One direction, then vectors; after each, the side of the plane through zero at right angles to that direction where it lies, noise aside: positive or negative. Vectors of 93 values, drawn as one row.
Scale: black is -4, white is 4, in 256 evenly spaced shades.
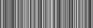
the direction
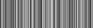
positive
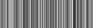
negative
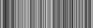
positive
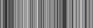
positive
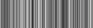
negative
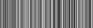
positive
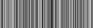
negative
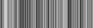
negative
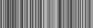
positive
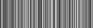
positive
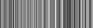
positive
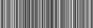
negative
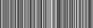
positive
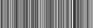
negative
